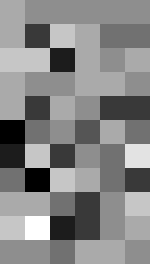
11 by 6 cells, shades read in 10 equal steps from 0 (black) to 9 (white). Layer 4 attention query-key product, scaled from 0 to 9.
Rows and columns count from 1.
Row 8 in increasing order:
0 2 4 4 6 7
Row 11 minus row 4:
-1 0 -1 0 0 0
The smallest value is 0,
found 2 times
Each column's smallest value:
0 0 1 2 2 2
